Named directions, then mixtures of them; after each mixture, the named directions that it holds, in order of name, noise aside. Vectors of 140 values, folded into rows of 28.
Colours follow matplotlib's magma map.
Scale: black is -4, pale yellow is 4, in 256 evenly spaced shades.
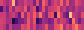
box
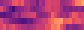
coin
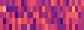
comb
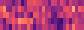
coin, comb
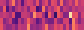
box, comb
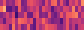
comb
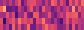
comb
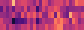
box, coin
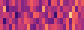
box, comb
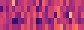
box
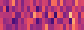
box, comb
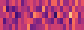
box, comb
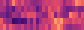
box, coin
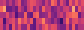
comb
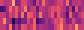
box, comb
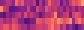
box, coin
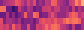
coin, comb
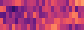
coin, comb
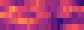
coin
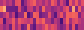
comb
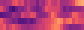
coin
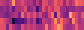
box, coin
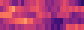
coin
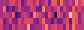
box, comb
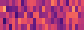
comb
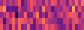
comb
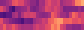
coin
